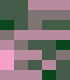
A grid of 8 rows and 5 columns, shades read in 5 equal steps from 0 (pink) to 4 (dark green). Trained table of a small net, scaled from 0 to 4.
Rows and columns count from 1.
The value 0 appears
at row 6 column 1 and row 7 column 1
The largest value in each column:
4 3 3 4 4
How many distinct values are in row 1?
2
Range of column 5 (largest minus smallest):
3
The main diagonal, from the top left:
3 3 2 1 4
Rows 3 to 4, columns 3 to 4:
2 3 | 1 1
